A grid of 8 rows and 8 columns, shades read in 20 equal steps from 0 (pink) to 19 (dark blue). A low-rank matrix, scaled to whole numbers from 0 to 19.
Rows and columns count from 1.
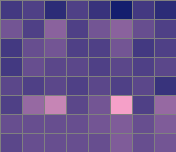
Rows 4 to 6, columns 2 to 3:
12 13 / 14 13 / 8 4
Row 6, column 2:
8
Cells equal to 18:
0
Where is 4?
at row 6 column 3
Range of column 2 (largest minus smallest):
6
